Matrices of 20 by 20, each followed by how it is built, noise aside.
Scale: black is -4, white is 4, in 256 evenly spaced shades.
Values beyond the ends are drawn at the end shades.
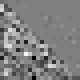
lower triangular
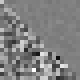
lower triangular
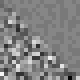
lower triangular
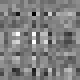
low rank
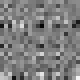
low rank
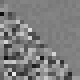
lower triangular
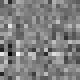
low rank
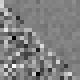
lower triangular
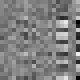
low rank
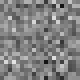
low rank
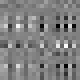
low rank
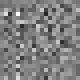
low rank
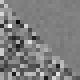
lower triangular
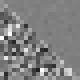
lower triangular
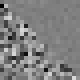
lower triangular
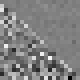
lower triangular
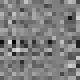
low rank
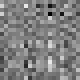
low rank
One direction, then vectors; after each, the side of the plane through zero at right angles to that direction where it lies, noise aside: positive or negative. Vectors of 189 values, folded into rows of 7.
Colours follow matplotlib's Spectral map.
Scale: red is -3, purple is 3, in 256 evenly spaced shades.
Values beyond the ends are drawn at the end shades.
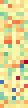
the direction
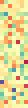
positive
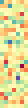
negative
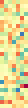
positive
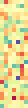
negative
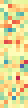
positive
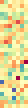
positive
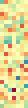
negative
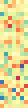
positive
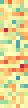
negative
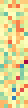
positive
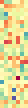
positive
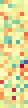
negative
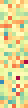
positive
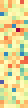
positive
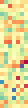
positive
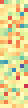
positive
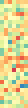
negative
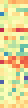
positive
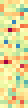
negative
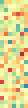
negative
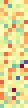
negative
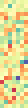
negative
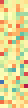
positive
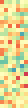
positive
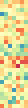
positive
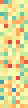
positive
